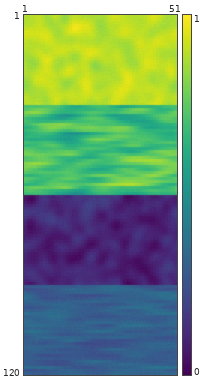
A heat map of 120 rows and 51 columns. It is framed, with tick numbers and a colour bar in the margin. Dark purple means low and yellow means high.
It is made of 4 by 1 panels. Panel 1,1: very high, blotchy, faint in contrast. Panel 2,1: high, streaked across. Panel 3,1: very low, blotchy, faint in contrast. Panel 4,1: low, streaked across, faint in contrast.
